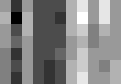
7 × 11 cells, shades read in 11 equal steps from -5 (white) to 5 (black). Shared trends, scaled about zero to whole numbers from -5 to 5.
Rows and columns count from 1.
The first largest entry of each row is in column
2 2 2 4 2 5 2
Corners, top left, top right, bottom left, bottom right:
-1 -1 0 -2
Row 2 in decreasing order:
5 3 2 2 -1 -1 -2 -2 -2 -4 -5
